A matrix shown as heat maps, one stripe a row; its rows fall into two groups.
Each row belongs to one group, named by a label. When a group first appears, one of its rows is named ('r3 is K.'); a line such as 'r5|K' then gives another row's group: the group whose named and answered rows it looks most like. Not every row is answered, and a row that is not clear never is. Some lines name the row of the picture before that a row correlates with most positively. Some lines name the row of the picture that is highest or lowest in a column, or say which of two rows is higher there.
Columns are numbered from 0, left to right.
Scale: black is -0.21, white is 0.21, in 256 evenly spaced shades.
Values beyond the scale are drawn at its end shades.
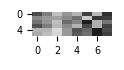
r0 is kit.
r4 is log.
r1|log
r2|kit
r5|log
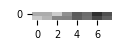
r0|log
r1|log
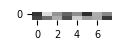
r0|kit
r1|kit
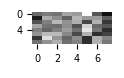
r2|kit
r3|log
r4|log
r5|log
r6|kit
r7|kit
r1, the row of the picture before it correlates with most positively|1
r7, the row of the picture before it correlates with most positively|0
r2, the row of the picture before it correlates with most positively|1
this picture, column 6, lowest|5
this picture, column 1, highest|6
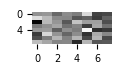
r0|log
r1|log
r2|kit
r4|log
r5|kit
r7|log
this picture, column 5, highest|4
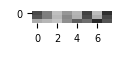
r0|kit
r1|kit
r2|log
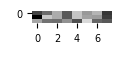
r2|log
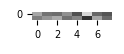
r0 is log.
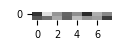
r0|kit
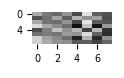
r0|log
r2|log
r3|log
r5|log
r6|log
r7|log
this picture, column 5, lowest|4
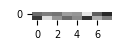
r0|log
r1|kit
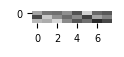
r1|kit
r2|log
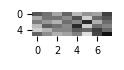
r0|kit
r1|log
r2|kit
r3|log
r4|log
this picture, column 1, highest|4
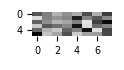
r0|kit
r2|log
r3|log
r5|kit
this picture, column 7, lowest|2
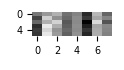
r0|kit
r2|kit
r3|kit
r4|kit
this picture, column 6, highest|2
